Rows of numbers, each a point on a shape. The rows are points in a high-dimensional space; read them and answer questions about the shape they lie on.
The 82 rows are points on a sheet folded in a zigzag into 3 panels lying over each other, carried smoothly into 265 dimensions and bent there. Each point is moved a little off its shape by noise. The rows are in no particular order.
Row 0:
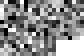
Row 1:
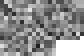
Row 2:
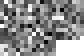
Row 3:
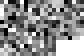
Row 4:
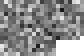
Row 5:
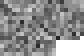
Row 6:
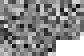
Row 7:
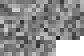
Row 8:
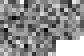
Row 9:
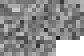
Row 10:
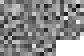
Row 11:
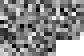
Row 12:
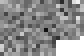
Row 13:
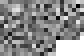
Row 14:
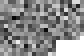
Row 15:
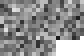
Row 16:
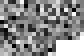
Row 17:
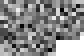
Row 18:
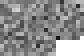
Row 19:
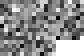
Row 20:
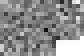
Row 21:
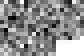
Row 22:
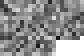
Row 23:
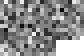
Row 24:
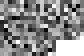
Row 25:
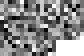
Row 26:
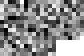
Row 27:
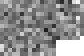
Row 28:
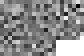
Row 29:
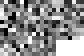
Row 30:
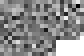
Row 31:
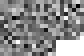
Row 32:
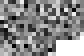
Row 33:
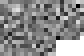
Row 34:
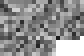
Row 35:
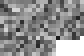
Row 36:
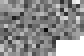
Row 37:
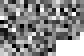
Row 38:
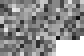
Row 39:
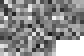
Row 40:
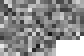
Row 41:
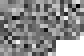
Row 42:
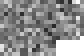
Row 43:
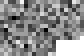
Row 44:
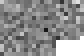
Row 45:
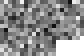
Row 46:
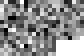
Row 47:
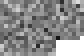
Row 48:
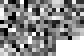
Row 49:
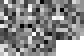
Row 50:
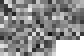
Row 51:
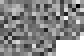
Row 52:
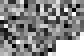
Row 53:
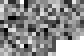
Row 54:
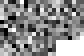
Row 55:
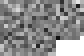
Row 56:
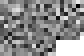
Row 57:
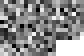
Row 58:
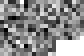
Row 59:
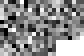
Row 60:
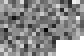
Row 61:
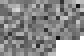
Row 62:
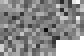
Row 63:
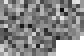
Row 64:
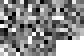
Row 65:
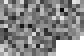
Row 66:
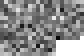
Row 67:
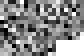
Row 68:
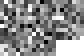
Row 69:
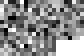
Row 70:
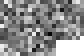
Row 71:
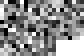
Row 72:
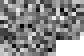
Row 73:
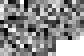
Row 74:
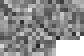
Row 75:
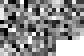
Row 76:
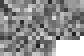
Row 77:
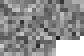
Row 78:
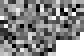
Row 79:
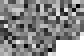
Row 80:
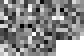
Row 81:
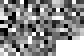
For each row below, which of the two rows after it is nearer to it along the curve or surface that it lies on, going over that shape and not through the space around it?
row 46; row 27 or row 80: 27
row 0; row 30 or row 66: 30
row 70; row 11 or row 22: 22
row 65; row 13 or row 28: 13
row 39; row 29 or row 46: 29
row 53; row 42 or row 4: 42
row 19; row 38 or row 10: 38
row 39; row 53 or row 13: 13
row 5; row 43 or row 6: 6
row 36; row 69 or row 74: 69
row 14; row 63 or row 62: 62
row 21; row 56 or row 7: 56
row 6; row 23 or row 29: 23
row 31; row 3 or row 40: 3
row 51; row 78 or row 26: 26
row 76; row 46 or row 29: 29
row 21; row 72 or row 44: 44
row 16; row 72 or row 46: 46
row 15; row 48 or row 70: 70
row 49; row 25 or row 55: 55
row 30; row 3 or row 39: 3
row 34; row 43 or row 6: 6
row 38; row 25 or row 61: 61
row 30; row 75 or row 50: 75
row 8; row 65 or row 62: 62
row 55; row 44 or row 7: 7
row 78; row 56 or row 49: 49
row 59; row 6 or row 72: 6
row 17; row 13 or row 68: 68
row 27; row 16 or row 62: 62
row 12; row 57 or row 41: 41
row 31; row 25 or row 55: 25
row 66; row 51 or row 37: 37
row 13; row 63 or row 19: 63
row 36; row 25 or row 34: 25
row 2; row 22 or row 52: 22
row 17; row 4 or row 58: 4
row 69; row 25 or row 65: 25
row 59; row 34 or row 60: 60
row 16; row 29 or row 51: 29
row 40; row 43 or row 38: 38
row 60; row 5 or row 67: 67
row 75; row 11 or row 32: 32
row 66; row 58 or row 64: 64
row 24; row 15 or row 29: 29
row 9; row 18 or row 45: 18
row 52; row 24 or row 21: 24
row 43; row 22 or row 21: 21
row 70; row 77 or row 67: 77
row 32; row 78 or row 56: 56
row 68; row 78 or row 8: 78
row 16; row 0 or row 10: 0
